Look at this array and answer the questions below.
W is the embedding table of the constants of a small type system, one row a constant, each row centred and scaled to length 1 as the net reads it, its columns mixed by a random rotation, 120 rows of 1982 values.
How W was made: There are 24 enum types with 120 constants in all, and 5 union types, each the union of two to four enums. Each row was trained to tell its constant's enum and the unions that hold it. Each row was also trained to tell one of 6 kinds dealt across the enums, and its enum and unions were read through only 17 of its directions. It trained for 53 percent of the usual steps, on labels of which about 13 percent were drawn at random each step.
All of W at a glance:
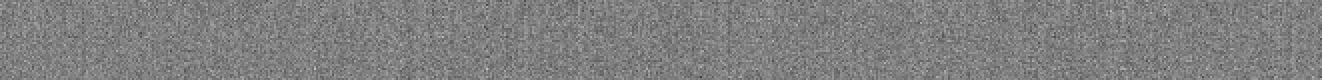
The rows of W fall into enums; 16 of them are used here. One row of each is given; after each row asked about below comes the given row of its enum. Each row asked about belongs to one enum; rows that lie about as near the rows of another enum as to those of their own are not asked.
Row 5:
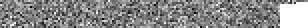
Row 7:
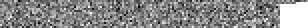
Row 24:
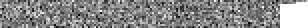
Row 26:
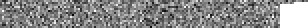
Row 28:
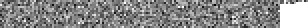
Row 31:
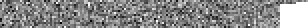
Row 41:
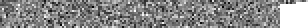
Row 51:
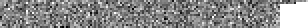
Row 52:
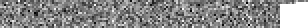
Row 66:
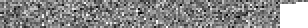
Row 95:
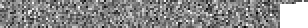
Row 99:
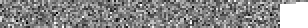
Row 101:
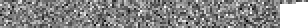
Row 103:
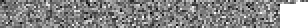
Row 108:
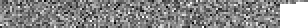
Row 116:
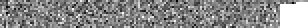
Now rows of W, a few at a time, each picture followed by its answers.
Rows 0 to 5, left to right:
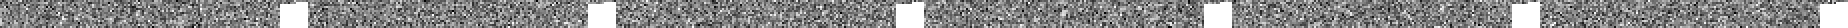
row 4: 41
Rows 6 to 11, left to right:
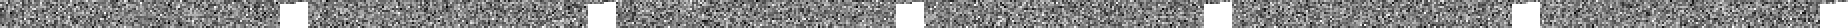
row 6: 51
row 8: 66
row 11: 52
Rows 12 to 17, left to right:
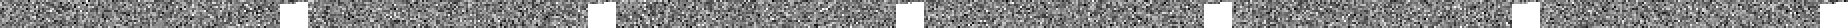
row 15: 7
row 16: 99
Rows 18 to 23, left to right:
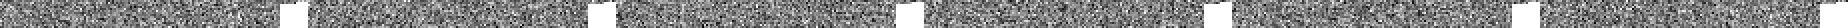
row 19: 28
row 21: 95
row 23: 101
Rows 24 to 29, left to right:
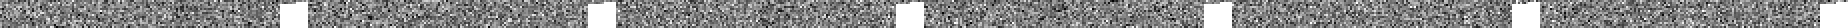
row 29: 99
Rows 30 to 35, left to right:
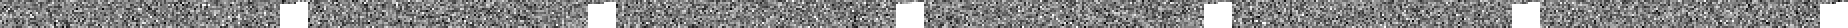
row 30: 103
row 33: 24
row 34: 28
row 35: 95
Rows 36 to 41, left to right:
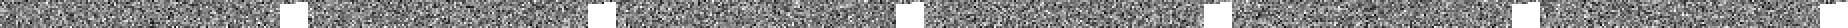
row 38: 28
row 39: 116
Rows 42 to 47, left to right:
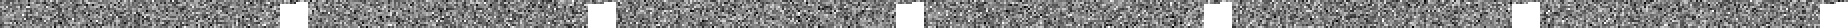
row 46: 101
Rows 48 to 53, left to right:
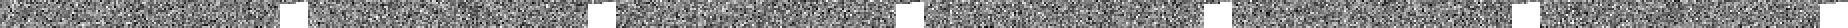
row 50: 26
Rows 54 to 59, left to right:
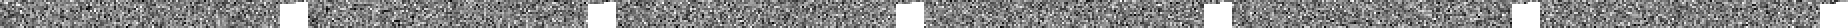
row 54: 26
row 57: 108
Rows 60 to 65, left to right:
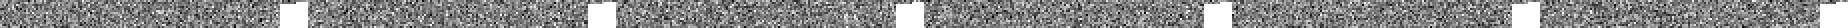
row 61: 99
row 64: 26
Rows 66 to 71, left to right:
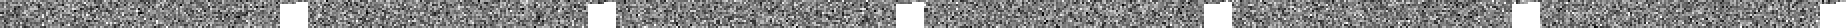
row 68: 103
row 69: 95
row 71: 51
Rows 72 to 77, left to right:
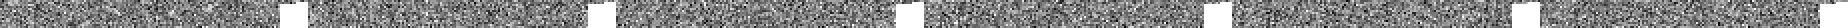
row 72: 41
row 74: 51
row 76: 101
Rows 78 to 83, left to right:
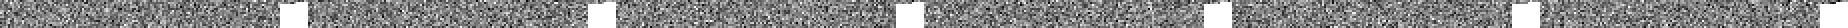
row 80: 7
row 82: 103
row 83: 95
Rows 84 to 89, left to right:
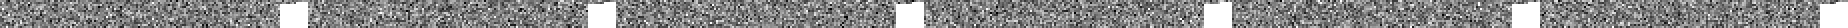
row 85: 116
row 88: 26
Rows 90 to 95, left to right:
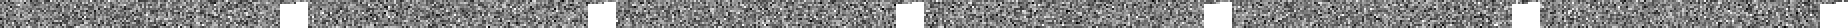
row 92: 103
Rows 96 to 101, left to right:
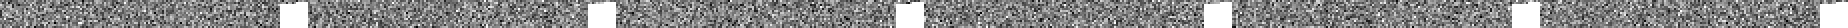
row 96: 7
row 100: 101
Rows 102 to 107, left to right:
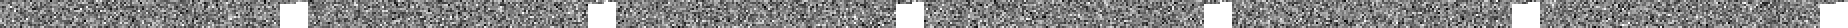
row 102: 99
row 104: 103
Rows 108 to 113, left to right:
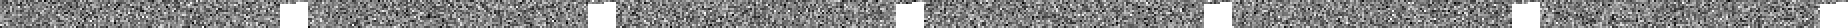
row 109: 99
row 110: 51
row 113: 116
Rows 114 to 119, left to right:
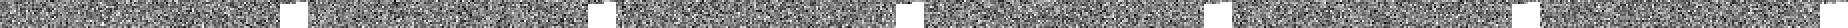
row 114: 52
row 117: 26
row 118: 51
